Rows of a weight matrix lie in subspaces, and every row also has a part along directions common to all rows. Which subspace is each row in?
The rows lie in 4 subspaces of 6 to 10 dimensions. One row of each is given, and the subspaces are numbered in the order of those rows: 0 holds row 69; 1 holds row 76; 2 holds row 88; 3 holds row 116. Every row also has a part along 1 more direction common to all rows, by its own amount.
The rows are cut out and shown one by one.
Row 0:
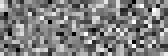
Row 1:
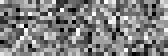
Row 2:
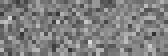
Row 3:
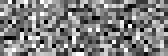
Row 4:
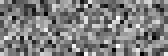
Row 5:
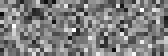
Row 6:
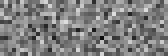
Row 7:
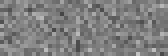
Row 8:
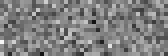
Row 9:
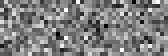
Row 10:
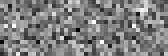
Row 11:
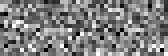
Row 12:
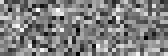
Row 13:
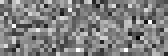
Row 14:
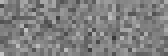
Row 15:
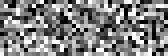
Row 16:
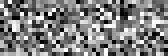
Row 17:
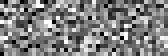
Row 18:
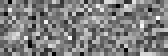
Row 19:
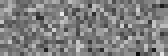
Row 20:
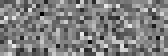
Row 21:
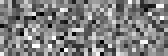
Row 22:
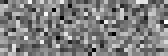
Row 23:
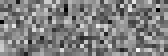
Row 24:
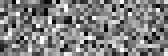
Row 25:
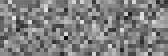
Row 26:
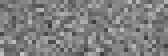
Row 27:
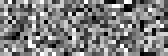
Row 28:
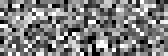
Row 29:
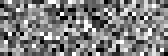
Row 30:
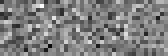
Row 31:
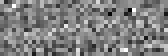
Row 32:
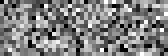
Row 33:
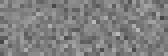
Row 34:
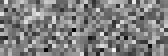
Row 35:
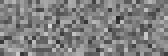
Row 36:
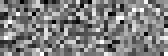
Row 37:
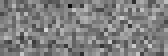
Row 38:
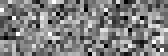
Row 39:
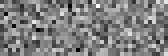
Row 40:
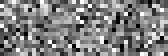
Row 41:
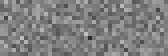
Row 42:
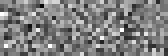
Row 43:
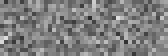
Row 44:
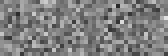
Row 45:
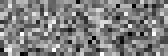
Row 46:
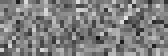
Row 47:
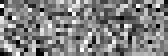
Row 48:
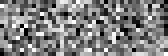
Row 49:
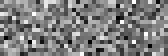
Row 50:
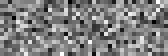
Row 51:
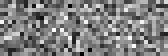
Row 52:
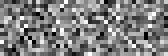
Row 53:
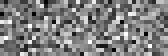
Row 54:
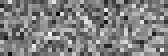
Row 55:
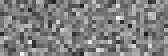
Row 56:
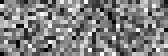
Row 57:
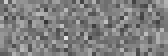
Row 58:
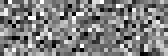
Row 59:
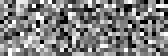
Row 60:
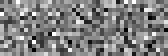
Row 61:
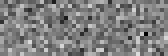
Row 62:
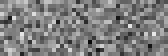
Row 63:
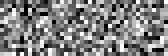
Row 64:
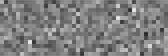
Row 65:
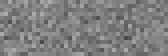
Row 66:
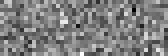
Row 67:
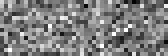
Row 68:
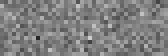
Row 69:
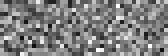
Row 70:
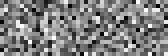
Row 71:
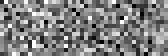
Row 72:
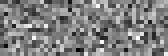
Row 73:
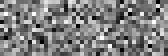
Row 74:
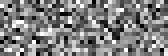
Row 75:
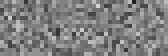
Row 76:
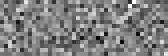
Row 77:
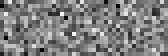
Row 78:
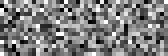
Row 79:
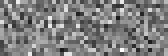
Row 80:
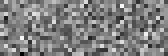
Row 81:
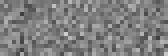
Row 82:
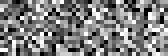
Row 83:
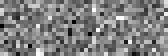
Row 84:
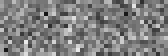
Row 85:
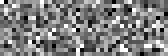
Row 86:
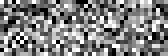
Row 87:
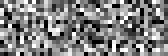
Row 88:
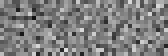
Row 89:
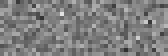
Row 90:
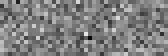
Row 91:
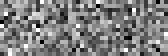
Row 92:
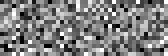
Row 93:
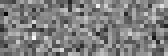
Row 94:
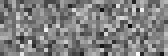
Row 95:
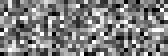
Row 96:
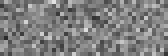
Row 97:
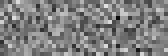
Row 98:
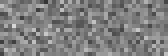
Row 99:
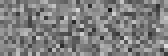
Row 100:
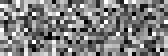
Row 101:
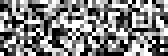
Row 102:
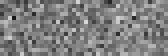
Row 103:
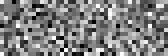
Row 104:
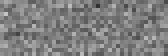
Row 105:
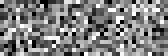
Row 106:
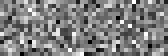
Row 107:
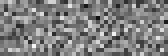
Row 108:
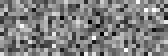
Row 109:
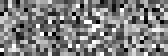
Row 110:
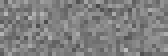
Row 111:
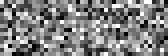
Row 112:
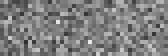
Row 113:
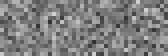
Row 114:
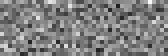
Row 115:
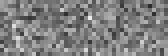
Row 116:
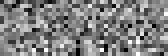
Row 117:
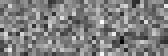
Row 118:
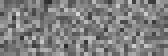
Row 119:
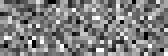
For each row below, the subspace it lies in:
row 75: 1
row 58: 3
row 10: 2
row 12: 2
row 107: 0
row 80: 1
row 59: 3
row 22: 0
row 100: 0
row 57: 1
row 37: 3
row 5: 2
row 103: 2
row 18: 3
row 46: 1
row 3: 3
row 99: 2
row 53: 2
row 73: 1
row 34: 2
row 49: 1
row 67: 0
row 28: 2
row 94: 3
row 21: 2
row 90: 1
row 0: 0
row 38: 0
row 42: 2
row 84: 0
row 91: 3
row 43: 2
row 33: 2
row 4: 1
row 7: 3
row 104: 3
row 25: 1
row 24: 1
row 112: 0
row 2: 0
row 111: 1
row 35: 2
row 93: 3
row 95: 0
